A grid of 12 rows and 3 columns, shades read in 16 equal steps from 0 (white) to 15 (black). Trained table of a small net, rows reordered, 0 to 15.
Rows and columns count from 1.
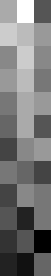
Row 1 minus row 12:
-8 -14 1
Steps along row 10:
up down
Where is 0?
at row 1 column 2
